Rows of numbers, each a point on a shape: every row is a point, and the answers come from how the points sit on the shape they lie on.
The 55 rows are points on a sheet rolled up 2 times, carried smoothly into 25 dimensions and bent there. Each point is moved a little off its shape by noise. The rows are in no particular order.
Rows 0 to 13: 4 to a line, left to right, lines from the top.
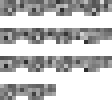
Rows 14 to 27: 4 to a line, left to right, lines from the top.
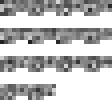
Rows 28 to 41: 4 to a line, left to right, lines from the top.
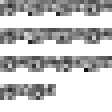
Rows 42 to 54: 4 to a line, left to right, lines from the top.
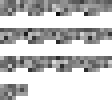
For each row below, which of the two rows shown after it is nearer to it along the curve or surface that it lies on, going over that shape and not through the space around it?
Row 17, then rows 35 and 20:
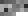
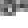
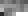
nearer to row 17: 35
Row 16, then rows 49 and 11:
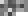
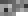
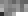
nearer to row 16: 49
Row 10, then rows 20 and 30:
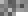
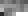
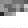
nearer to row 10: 30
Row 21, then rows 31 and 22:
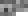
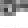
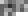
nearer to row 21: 31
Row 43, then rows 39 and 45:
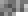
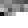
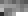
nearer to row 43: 39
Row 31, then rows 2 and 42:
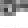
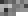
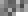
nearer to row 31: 2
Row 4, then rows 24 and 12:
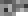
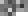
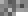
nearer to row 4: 24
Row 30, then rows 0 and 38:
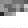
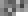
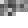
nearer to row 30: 0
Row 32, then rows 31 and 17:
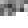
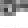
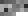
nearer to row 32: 31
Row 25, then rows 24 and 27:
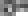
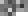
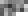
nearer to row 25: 24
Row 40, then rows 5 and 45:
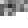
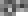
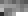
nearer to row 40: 5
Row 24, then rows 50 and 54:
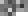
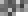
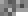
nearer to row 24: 50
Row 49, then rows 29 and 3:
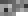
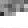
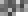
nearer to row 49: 3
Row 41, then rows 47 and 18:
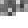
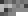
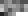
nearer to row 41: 47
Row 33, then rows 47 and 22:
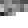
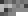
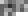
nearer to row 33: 47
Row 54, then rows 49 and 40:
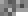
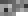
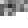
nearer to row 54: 49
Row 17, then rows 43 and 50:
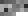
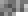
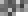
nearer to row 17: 50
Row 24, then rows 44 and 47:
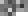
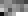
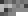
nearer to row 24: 47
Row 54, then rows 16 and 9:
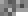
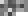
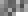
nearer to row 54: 9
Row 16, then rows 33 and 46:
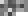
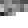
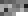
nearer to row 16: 46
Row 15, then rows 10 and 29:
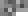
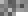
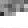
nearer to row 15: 10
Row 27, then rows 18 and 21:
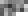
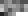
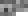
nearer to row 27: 18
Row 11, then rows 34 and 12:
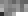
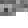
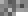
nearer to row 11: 34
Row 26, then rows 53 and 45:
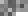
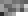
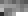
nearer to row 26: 53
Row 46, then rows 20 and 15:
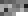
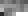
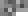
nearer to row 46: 15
